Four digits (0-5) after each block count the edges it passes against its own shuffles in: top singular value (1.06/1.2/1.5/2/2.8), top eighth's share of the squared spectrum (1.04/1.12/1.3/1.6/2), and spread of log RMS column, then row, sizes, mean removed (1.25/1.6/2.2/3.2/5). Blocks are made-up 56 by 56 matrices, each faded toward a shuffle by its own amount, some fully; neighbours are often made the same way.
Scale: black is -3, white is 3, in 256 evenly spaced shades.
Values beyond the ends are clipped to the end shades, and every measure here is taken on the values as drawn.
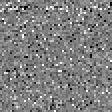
1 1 0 1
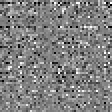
1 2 2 3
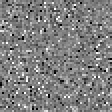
0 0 0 0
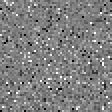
1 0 0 0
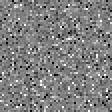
0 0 0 0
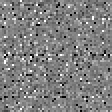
2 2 1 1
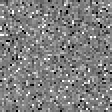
0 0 0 0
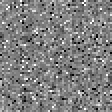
2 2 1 0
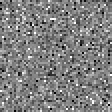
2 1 0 0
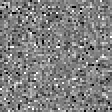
3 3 1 1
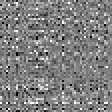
4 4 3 3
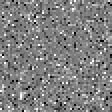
0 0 0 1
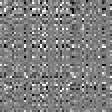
5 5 4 3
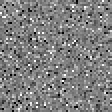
0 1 0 0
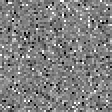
1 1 0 0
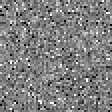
3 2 0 0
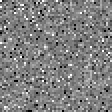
1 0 0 0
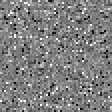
0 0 0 0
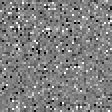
2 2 0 1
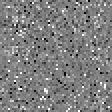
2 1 0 0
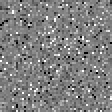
0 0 0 0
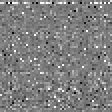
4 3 0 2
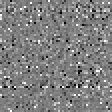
3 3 0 2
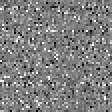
2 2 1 1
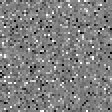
0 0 0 0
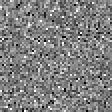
2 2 0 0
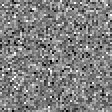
1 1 0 0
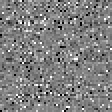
3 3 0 1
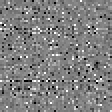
4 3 1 2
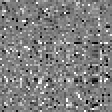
4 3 1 2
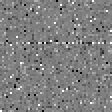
3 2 0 0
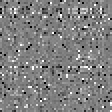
4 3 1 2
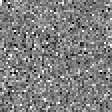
2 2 0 0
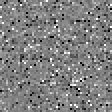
2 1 0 0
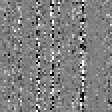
2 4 4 0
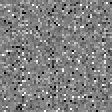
1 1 1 0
